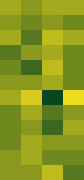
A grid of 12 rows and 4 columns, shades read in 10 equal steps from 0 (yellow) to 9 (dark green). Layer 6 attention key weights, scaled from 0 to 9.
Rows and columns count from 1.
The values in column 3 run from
2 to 9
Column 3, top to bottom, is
3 4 2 3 2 3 9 6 7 4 5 2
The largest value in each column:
6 7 9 6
